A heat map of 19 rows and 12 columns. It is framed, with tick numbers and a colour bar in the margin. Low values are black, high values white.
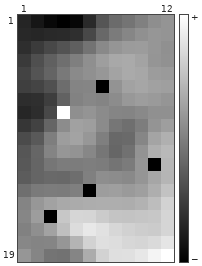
Calmest part: top right. Slope: up to the bottom right. Lone odd cells: 5, 1 higher and 4 lower than their neighbours. Ninth with the lowest average: top left. Ninth with the highest average: bottom right.
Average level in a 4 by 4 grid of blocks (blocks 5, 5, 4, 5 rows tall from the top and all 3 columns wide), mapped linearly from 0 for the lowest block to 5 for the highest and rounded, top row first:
0 1 3 3 / 0 3 2 3 / 2 2 2 3 / 2 4 5 5
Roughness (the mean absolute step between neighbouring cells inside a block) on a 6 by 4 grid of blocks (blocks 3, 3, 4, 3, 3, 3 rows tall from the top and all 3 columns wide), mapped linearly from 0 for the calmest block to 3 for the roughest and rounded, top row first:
0110 / 0010 / 1100 / 0003 / 2200 / 0100
